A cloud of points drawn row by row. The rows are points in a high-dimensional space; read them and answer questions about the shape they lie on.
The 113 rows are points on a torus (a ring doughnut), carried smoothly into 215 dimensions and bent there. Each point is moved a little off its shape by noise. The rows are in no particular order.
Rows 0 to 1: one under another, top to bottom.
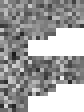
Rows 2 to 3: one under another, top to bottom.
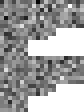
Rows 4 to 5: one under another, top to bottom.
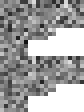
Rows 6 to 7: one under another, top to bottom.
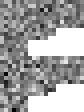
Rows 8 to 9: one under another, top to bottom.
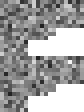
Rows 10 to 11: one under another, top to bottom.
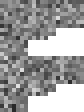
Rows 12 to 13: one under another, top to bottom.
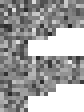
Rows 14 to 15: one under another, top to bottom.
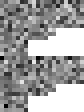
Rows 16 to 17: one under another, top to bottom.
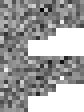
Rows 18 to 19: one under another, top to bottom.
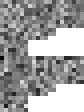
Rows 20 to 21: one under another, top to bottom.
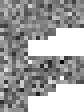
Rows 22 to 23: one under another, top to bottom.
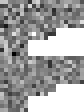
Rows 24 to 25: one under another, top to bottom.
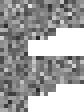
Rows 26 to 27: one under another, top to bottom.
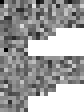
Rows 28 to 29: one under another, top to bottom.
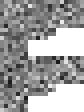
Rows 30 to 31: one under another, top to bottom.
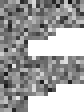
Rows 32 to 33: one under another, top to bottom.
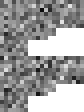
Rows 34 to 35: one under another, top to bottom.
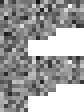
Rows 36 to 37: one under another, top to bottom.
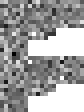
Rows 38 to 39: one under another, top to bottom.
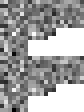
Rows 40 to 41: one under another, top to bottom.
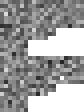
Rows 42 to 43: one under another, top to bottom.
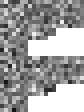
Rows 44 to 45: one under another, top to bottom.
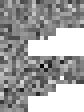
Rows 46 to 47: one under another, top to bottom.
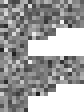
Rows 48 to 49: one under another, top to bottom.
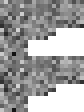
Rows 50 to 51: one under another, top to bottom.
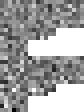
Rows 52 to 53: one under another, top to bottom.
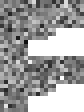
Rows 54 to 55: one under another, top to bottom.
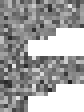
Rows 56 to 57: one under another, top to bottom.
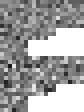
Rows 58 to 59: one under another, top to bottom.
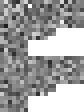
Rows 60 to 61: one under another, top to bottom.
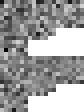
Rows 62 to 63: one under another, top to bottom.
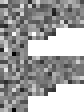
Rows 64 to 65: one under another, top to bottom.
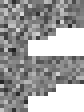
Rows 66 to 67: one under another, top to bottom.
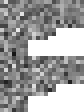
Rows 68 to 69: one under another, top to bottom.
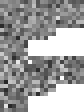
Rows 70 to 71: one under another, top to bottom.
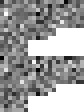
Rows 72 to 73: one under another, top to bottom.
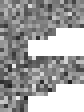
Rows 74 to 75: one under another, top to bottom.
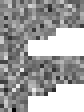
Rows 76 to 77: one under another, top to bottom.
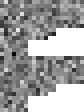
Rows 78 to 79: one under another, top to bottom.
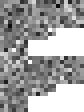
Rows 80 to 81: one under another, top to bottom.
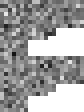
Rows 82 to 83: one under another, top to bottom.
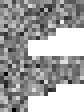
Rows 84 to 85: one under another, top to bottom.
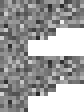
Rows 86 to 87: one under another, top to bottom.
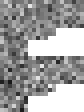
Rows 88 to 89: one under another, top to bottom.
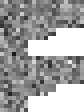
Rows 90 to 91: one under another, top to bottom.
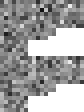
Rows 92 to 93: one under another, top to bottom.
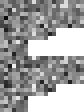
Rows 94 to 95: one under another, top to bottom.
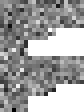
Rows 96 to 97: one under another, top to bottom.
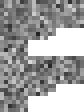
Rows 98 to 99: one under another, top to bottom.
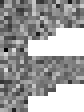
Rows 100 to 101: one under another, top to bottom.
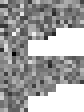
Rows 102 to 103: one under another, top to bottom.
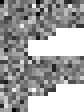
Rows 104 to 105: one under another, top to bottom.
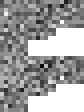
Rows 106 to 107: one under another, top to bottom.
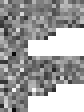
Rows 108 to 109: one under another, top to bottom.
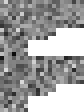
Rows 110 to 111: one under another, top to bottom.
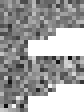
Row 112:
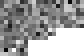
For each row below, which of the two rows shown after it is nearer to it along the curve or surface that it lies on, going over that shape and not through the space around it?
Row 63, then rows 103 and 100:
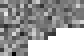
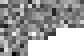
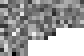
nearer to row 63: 103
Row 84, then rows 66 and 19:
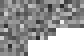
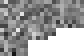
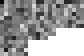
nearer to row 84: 19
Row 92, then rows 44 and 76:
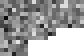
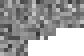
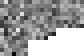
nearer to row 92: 76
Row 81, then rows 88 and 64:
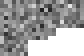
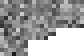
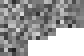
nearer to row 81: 64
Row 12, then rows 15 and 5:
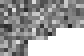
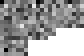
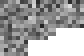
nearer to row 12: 5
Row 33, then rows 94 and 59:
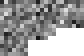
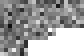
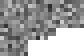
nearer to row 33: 59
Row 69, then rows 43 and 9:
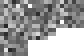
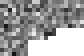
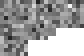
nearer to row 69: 9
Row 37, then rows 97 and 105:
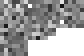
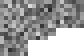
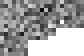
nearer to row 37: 105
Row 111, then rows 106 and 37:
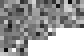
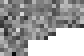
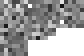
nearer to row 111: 106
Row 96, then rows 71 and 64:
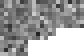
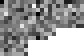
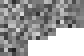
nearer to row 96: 71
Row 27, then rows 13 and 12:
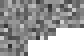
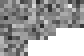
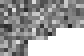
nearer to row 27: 13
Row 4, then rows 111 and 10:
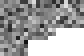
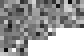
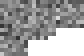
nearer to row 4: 111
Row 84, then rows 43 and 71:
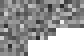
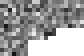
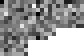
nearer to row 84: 71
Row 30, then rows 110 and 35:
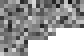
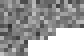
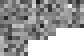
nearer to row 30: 35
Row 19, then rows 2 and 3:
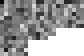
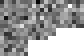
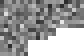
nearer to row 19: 3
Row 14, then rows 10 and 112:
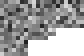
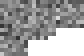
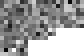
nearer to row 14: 112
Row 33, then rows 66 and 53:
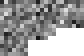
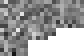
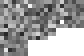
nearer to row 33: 53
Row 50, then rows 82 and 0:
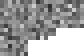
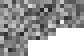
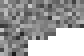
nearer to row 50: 0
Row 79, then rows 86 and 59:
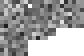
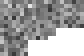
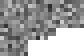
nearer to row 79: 59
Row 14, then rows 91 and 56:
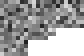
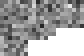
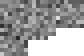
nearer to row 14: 91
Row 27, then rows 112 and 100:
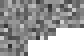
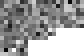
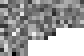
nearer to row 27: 112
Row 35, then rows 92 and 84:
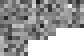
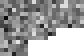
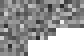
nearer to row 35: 84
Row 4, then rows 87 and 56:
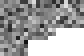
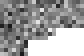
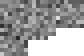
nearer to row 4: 87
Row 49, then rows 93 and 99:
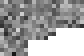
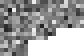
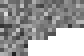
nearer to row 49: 99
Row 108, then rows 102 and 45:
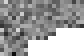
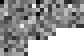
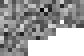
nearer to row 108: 45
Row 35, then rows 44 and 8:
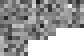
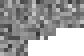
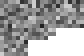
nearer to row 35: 8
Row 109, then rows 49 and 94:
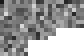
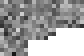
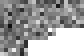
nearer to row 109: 94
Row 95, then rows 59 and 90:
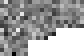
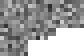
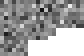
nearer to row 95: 59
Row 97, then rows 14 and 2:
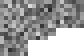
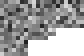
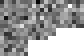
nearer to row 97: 2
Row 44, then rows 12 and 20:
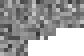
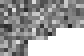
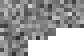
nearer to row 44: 20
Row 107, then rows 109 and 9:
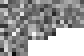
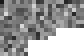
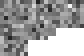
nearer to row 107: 9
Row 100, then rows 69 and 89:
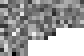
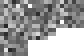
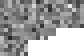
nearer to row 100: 69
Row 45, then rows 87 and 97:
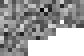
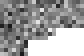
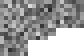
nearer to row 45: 97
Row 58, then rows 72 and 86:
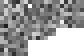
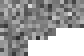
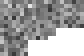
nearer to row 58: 72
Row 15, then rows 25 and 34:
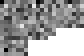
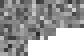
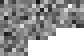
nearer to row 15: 34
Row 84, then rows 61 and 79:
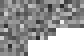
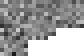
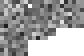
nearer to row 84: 79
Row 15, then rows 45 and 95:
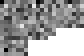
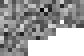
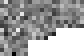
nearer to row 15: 45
